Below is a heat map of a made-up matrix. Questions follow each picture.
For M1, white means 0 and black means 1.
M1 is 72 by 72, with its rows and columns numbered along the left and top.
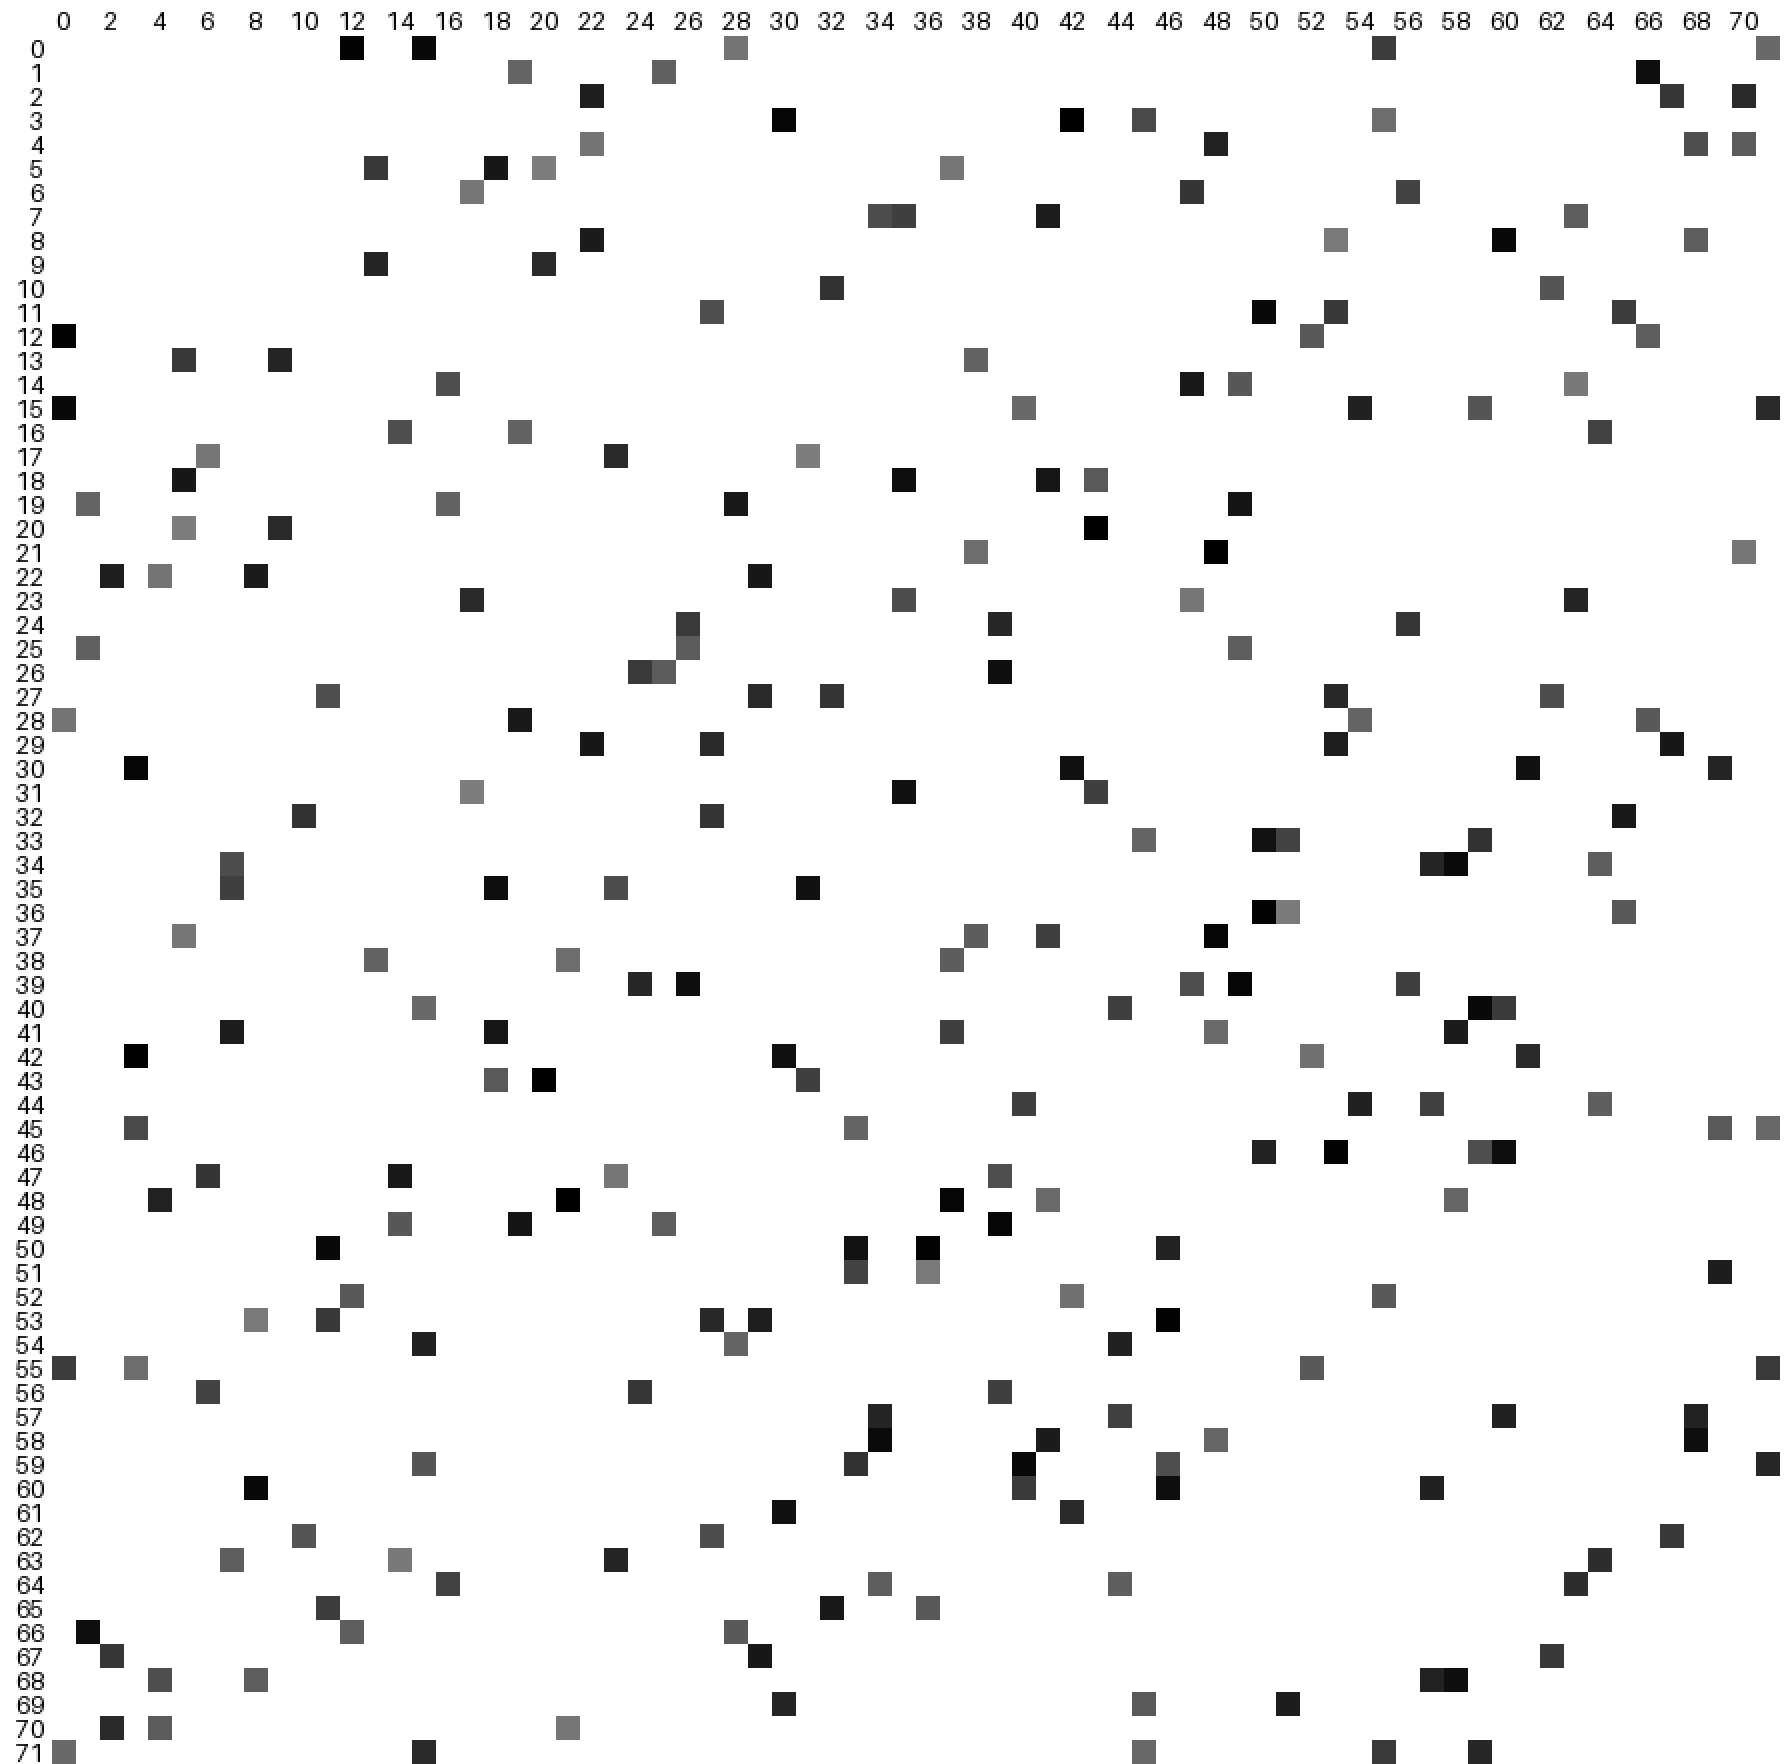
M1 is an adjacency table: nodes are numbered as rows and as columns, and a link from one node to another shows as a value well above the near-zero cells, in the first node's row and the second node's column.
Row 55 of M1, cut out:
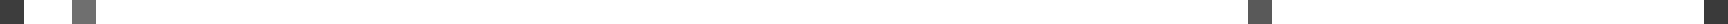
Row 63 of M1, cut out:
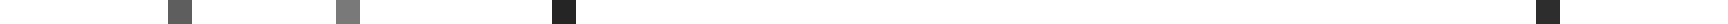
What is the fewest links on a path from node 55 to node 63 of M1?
6
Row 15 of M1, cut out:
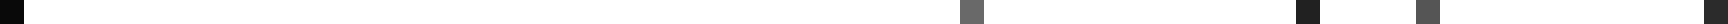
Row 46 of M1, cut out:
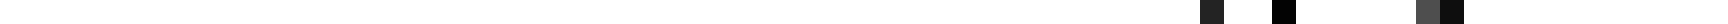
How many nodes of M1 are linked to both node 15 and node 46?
1
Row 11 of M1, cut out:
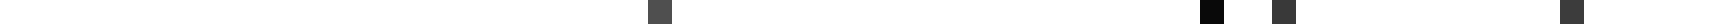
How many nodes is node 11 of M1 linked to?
4
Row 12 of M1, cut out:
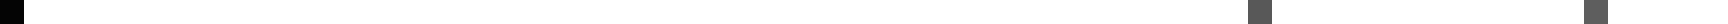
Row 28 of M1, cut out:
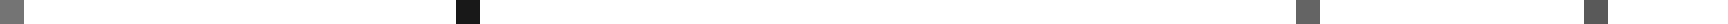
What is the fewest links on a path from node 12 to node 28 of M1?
2
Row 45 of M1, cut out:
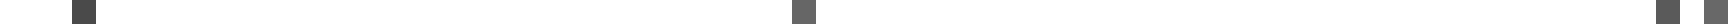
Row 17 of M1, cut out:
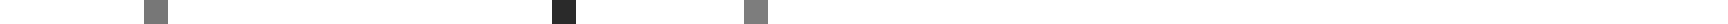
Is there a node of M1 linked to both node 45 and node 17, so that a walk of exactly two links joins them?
no
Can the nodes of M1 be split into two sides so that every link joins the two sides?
no
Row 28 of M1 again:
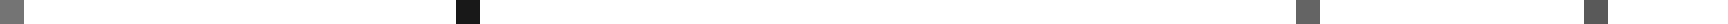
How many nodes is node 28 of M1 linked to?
4
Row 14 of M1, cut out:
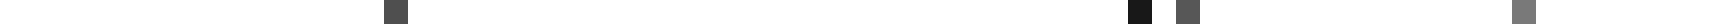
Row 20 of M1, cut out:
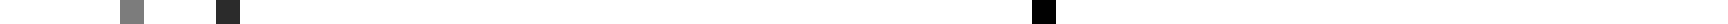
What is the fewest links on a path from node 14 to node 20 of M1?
6
